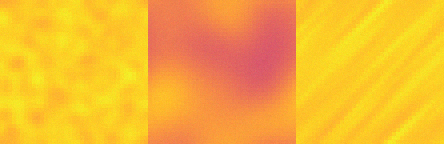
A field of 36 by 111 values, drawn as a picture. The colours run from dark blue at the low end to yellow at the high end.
The table splits into one row of 3 panels. Panel 1,1: very high, blotchy, faint in contrast. Panel 1,2: high, smooth. Panel 1,3: very high, slanting up to the right, faint in contrast.
